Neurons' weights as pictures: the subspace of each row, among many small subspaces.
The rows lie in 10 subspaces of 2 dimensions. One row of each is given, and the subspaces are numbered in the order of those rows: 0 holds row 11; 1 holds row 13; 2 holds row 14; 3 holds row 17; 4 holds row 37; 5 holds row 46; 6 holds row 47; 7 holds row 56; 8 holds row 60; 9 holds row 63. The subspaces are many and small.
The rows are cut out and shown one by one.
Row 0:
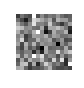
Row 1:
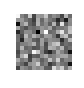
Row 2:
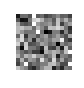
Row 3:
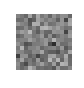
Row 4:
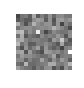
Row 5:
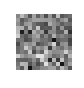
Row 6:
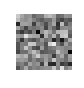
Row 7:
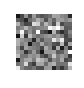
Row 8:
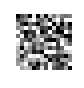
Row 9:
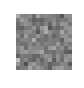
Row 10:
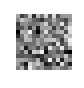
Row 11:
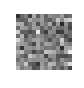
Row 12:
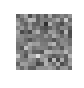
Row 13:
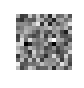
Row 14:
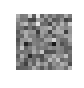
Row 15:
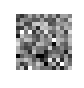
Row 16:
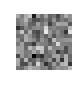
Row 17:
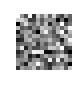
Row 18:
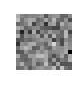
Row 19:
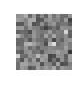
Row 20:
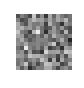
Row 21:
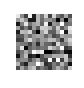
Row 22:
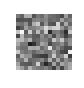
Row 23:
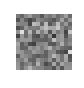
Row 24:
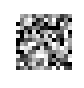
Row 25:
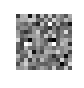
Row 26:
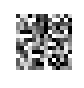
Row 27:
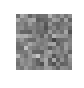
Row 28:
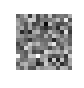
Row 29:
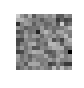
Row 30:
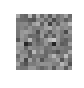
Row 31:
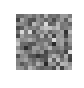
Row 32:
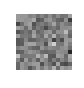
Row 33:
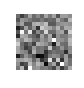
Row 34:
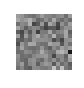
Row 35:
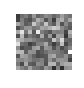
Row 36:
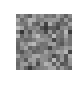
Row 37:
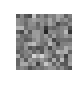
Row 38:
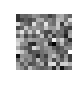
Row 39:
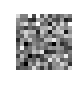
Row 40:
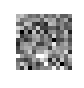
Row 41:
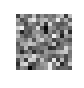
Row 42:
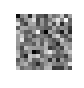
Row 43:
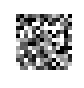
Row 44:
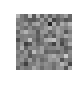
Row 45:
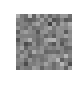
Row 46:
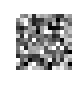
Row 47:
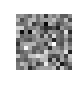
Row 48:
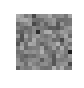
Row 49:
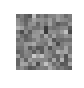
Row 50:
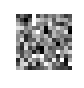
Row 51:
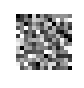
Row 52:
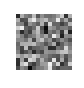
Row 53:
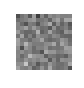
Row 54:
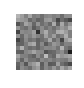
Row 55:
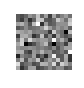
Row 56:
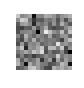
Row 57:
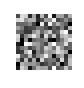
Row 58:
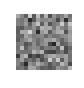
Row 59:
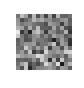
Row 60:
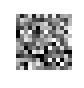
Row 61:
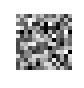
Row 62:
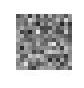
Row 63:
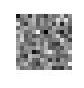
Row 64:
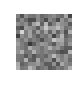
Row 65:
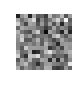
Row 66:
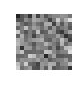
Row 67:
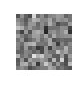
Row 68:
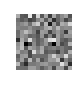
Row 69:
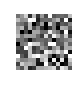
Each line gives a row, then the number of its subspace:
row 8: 2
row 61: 7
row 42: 9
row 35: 6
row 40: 8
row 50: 4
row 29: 3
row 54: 0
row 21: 3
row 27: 9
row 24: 6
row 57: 1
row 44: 1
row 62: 0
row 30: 1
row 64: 5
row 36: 7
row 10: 8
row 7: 5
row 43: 5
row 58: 0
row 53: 2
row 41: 5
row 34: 7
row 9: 5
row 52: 5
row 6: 9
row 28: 3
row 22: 4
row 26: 9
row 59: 8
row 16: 4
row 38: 3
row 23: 7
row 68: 1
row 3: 0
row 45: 1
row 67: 4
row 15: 8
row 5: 8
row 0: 4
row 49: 4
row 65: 9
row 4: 6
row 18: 6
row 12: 3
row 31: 6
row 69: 3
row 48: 7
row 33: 8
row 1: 9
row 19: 0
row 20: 6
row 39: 2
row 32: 0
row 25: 1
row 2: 7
